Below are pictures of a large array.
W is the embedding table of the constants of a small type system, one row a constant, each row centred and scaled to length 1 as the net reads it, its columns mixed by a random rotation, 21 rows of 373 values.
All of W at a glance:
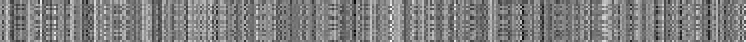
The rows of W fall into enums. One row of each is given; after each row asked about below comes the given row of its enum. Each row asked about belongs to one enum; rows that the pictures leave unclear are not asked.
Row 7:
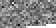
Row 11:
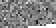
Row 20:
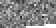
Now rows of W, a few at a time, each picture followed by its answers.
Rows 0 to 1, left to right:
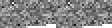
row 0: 7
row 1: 7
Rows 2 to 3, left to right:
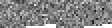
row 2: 20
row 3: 11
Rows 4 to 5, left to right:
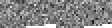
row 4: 20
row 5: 11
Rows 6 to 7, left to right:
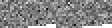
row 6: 11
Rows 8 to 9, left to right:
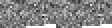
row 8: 20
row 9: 20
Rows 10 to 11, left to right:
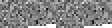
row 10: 11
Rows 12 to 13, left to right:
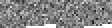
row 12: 20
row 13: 11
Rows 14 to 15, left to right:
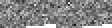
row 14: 20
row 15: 7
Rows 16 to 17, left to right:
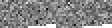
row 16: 11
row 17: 7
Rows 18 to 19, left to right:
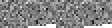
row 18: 11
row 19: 11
